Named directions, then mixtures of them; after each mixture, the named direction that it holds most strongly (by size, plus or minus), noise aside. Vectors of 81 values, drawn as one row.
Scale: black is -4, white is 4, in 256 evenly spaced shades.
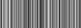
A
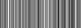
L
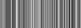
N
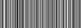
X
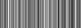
L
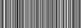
X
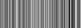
N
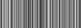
A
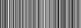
L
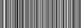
X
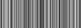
A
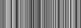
N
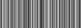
A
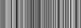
N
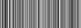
A
